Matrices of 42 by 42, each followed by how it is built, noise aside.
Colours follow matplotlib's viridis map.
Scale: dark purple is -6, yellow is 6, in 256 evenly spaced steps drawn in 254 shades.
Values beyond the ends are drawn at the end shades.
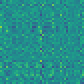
low rank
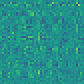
low rank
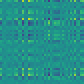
low rank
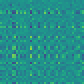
low rank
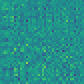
low rank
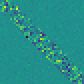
banded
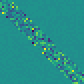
banded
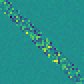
banded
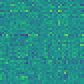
low rank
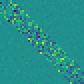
banded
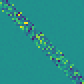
banded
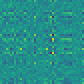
low rank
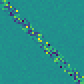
banded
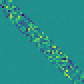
banded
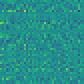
low rank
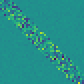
banded
